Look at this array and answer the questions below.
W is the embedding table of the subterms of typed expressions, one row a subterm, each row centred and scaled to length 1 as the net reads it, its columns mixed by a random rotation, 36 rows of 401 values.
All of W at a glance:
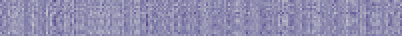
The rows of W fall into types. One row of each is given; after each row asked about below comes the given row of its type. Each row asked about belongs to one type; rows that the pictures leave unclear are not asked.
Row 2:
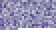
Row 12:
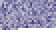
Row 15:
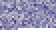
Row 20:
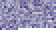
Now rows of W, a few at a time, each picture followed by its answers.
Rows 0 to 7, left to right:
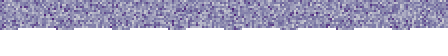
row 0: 20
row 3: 15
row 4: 2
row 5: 2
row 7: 12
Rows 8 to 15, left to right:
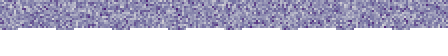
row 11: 2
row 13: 12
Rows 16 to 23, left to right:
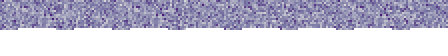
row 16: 20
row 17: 12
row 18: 20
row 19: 15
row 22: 20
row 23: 15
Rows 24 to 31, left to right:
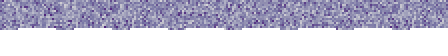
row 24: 20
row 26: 12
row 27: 2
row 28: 12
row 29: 2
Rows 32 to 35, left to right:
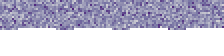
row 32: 15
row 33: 12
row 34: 2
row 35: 20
